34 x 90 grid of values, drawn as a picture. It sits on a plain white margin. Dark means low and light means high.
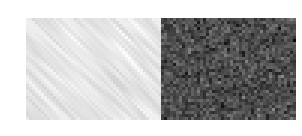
The table splits into one row of 2 panels. Panel 1,1: very high, slanting down to the right, faint in contrast. Panel 1,2: low, fine-grained.
